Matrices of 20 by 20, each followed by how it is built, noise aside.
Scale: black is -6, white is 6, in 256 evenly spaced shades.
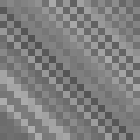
Toeplitz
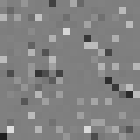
sparse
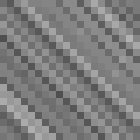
Toeplitz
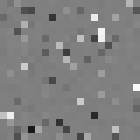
sparse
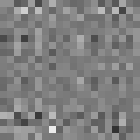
low rank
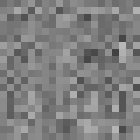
low rank
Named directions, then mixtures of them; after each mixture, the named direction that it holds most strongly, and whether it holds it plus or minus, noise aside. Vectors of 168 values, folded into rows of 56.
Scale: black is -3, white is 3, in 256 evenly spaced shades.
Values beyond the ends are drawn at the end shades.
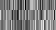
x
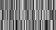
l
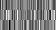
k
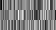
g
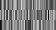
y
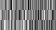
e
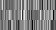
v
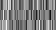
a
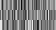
y, minus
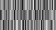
l, minus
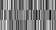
a, plus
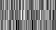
v, plus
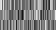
g, minus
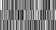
g, minus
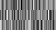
y, minus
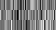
x, plus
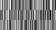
g, minus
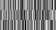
l, minus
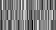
v, plus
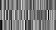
y, plus
